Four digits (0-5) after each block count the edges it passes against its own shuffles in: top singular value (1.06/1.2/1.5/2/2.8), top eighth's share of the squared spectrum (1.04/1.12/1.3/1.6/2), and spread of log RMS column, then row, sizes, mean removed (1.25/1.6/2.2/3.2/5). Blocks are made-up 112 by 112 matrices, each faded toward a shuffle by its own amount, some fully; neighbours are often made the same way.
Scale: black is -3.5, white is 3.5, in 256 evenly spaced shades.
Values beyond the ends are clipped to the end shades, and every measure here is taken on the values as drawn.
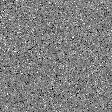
0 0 0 0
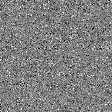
0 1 0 2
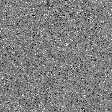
0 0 0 1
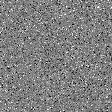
2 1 0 0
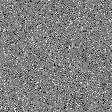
2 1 0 0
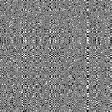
5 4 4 3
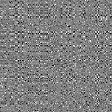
5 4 3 3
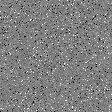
0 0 0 0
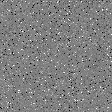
2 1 0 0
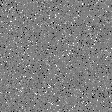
0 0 0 0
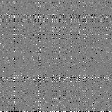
5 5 3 3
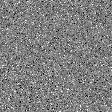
0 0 0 1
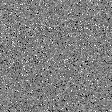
0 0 0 1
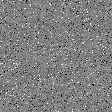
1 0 0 0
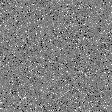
1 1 0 0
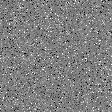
1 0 0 0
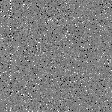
2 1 1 0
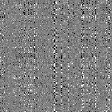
4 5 4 2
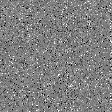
3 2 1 0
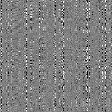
5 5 4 2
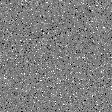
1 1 0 0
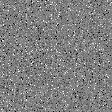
3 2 1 0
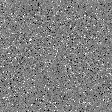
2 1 0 0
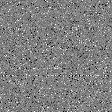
3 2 0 1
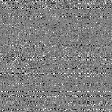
4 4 2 4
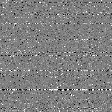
4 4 0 3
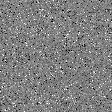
2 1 0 1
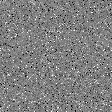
3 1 0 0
